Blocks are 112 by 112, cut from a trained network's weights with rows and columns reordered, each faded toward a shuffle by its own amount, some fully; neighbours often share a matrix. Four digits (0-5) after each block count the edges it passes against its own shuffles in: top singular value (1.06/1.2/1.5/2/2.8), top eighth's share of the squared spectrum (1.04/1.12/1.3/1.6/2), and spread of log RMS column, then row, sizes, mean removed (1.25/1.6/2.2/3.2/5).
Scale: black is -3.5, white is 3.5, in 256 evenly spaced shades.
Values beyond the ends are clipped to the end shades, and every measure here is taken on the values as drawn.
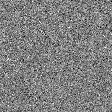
0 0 0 0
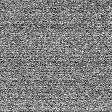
3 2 0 0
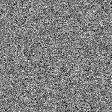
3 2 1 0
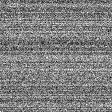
4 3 0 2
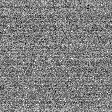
3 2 0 0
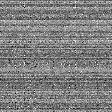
5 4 2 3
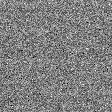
0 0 0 0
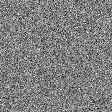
0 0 0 0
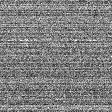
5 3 0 2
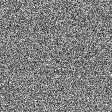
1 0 0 0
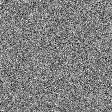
0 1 0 0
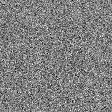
1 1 0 0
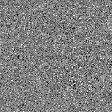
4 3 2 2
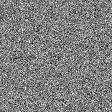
2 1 0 0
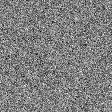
0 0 0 0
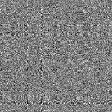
4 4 2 3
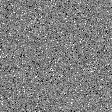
0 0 0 0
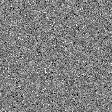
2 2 1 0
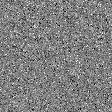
2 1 0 0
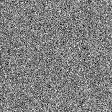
1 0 0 0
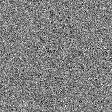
2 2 0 1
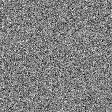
1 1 0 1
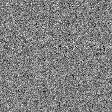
2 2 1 1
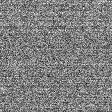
3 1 0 0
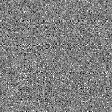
4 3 1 2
